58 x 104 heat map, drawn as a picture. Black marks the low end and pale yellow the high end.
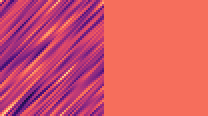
It is made of 1 by 2 panels. Panel 1,1: middling, slanting up to the right, strong in contrast. Panel 1,2: high, flat.
